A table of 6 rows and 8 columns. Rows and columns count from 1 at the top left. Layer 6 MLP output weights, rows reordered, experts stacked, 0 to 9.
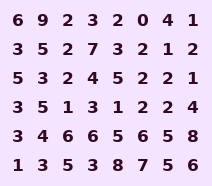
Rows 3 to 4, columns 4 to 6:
4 5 2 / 3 1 2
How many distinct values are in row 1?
7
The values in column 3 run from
1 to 6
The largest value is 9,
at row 1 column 2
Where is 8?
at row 5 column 8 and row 6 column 5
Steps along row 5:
up up same down up down up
